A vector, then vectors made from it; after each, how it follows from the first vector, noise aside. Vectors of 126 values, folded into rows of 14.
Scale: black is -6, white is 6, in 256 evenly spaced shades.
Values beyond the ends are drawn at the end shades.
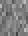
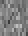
wrapped around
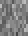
copied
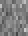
copied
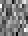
scaled up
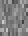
wrapped around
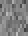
negated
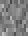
reversed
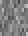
wrapped around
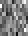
scaled up
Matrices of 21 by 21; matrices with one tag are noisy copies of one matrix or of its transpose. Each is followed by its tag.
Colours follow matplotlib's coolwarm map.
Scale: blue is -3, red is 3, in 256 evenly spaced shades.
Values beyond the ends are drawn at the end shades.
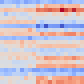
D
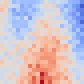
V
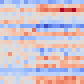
D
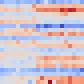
D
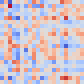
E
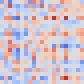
E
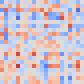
E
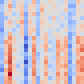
D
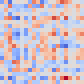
E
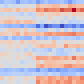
D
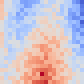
V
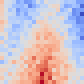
V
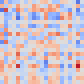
E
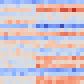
D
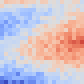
V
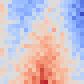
V
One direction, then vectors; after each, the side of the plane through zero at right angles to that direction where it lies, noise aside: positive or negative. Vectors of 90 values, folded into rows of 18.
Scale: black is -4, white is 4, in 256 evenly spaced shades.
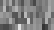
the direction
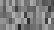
negative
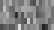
positive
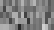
negative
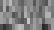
positive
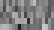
negative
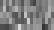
positive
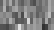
positive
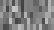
positive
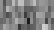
negative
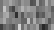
positive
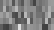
positive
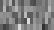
positive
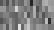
positive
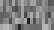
negative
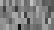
negative
